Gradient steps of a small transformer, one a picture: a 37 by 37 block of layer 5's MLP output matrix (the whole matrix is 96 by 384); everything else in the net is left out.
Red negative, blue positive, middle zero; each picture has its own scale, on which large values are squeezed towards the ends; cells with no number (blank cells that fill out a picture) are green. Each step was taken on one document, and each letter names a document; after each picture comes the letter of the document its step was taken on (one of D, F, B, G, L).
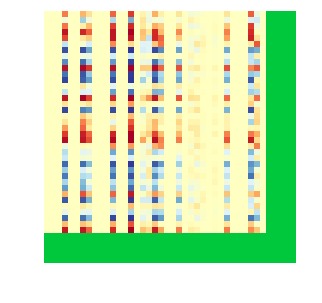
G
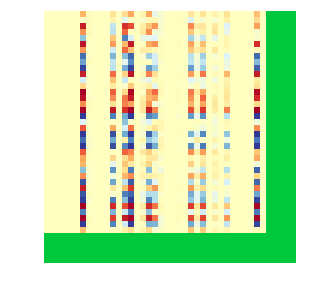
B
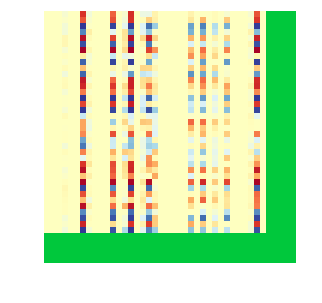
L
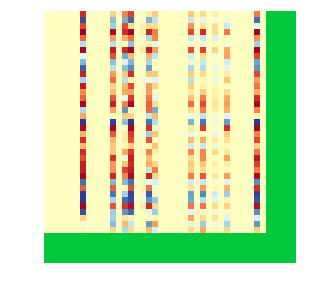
B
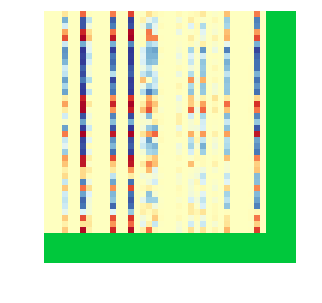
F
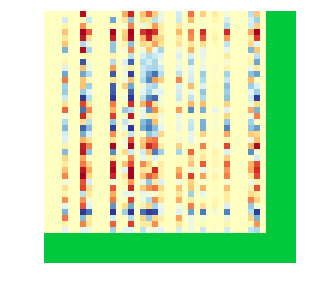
L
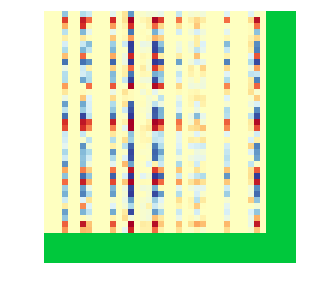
G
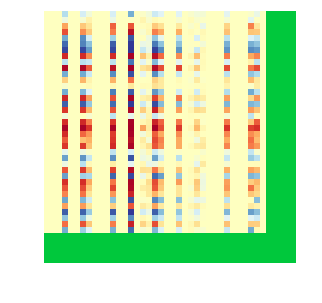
G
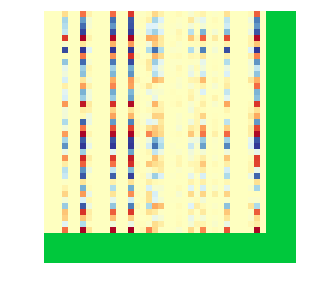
F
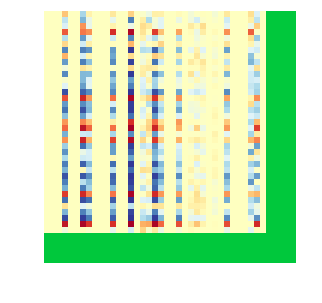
G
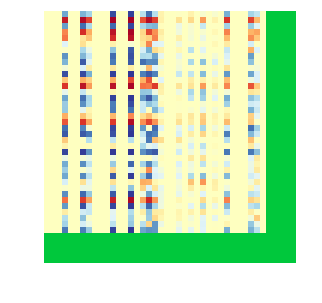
L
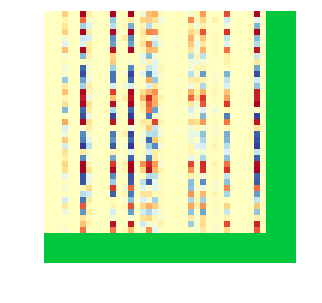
F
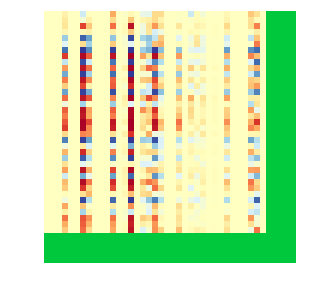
G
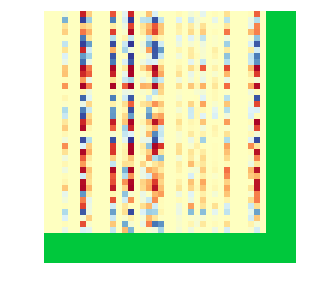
L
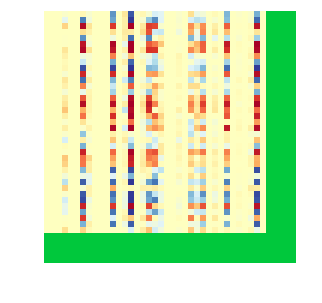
B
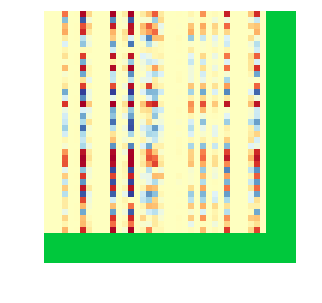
L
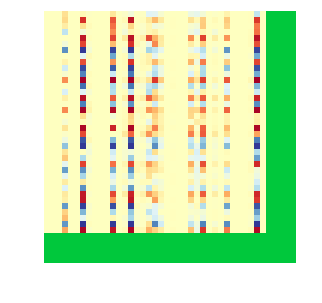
F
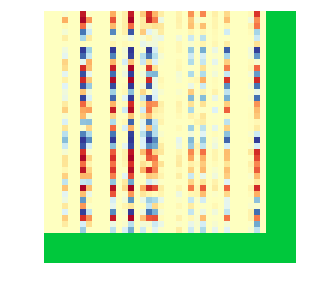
L
